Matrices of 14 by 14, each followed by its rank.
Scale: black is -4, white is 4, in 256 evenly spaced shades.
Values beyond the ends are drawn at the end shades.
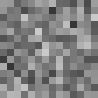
full rank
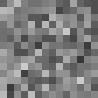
full rank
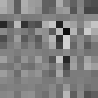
two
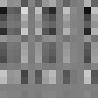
one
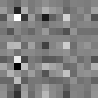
two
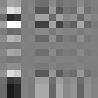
one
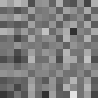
two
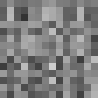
three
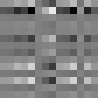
one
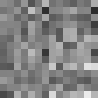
three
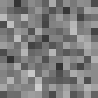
full rank
